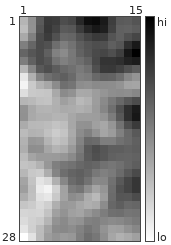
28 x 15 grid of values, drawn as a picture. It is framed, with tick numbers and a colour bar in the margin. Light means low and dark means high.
The ninth with the lowest average is the bottom left. The top right is the ninth with the highest average. Neither half mirrors the other. The field climbs toward the top right.
